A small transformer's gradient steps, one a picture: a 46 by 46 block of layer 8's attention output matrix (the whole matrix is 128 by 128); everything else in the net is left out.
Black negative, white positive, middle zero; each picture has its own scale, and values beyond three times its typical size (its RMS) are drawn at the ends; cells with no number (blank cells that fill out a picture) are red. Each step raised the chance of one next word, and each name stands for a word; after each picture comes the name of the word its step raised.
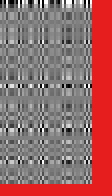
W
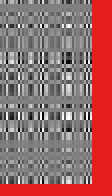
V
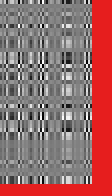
V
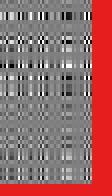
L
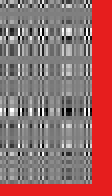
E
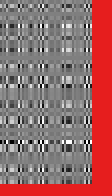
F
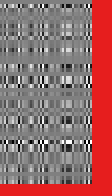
F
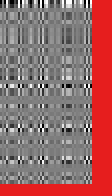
W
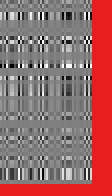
L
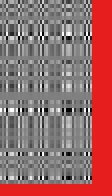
E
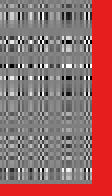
L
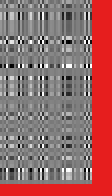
L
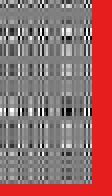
E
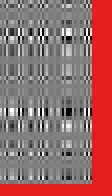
E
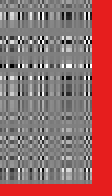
L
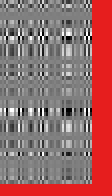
E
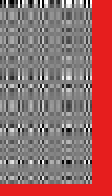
W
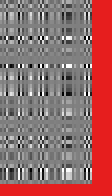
L
